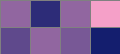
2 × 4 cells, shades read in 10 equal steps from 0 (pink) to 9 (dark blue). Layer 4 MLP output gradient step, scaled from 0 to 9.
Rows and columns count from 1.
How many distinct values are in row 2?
4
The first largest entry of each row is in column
2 4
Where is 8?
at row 1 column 2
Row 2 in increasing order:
4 5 6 9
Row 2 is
6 4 5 9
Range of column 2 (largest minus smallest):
4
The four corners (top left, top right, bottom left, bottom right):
4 0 6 9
